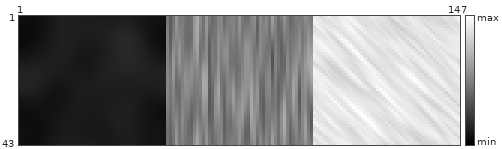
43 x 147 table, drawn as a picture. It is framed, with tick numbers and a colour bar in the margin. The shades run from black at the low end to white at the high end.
The table splits into one row of 3 panels. Panel 1,1: very low, smooth, faint in contrast. Panel 1,2: middling, streaked downward. Panel 1,3: very high, slanting down to the right, faint in contrast.
